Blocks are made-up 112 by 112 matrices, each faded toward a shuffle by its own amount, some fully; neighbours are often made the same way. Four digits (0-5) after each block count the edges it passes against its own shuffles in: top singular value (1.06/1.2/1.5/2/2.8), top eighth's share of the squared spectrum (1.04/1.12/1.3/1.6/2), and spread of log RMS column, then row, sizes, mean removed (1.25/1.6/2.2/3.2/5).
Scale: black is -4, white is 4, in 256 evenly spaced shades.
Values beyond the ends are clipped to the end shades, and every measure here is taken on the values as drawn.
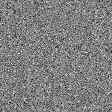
0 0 0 0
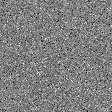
0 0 0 0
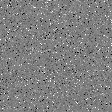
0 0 0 0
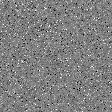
0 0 0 0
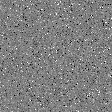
0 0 0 0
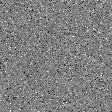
0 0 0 0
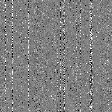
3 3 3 0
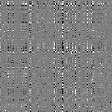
5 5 4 3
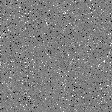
3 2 1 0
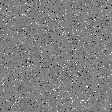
2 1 0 0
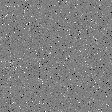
2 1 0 0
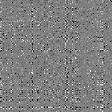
5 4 3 3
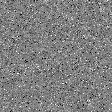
2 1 0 0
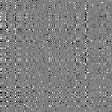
5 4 3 3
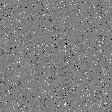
3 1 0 0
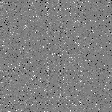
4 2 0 1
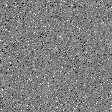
0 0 0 1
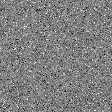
0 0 0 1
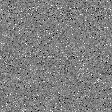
1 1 0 1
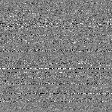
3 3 0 4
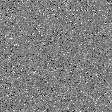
1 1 0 1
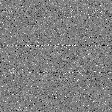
2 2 0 2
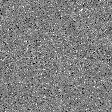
0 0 0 1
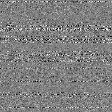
2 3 0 4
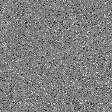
1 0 0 1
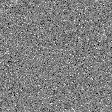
2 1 0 0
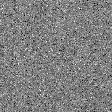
3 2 0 0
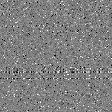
4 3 1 2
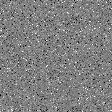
3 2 0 1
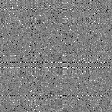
5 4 2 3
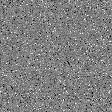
3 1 0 0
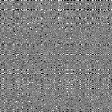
5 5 3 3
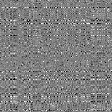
5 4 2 4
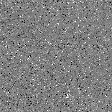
3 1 0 0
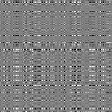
5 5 4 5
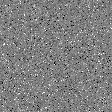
2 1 0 0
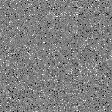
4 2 1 1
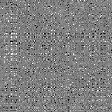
5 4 3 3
